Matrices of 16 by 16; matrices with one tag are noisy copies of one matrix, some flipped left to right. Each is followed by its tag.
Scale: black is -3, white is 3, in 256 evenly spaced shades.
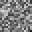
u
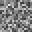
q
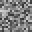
u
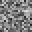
u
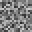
q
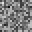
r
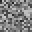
u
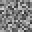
q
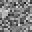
u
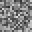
r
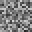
q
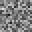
q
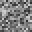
u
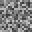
q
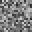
u
